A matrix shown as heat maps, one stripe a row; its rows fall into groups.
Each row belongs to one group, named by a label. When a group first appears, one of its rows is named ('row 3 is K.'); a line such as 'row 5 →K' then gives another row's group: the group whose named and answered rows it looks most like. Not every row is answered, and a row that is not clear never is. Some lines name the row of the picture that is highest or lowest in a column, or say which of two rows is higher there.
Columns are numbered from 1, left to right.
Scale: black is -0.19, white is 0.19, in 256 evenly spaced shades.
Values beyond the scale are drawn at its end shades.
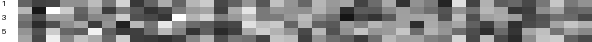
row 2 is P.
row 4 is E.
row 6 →P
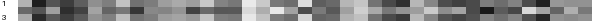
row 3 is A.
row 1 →A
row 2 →E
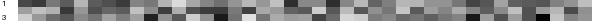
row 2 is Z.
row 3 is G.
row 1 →E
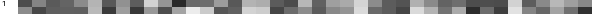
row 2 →A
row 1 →A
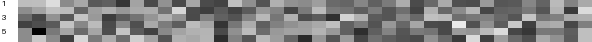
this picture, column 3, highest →1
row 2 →Z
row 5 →P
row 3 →E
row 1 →G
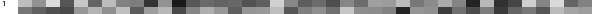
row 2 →A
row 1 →G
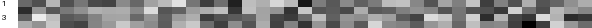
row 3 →Z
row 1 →E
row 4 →Z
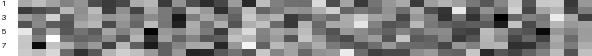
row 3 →A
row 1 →Z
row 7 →P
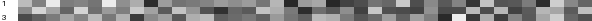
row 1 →G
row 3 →P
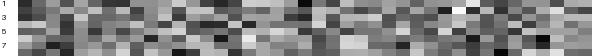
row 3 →E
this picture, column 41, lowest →2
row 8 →A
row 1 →E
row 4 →Z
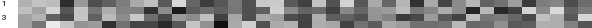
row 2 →G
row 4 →P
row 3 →Z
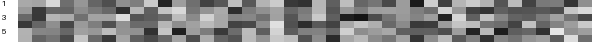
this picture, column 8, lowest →2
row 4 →E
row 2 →E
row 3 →P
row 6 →E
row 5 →G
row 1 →Z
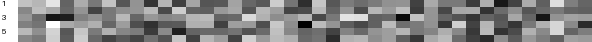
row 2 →Z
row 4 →P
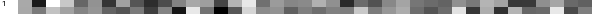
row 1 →P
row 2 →G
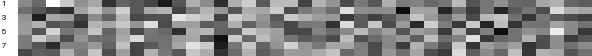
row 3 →P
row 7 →P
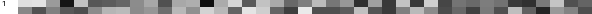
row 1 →Z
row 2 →A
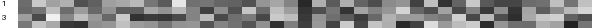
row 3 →P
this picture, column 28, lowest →4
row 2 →E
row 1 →Z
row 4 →Z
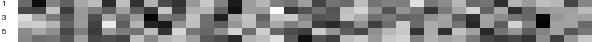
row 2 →E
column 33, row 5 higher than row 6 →Yes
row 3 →G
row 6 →E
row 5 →Z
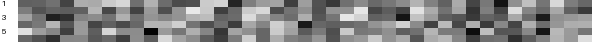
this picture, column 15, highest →1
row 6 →E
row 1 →A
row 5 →G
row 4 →E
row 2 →A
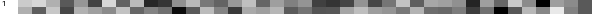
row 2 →A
